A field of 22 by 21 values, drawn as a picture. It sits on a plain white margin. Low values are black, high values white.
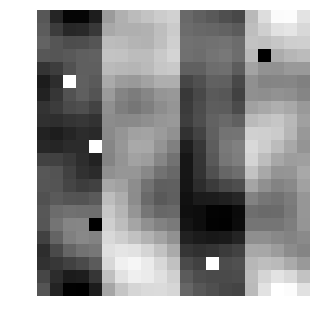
Stripes: upright, repeating 2 times. Lone odd cells: 5, 3 higher and 2 lower than their neighbours. Average level on the scale: 50%.
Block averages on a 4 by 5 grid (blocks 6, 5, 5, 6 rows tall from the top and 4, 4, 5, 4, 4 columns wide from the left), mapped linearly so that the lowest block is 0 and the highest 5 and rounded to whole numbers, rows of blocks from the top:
14435 | 03235 | 13114 | 15315
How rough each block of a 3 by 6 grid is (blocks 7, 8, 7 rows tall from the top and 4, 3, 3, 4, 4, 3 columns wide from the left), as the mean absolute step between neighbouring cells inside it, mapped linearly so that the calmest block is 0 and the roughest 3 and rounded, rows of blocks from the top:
2 2 0 1 2 0
0 2 0 1 1 0
1 3 1 2 1 1
